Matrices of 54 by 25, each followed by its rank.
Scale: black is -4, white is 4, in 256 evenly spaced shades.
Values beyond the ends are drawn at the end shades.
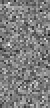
full rank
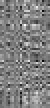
three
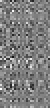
three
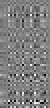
two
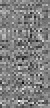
five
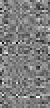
five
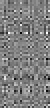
three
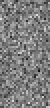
full rank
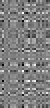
two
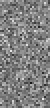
full rank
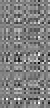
two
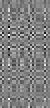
two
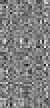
five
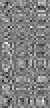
five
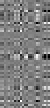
two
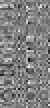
five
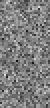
full rank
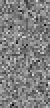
full rank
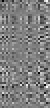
three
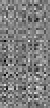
three
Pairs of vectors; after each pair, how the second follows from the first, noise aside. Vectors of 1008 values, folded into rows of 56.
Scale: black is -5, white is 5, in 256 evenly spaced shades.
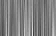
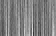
copied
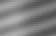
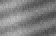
copied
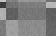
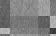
reversed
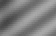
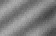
reversed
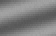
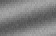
copied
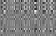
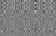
shrunk
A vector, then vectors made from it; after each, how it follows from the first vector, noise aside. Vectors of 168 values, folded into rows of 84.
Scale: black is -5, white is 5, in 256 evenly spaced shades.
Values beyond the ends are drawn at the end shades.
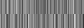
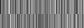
reversed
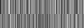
reversed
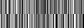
scaled up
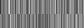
reversed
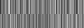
reversed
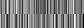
scaled up
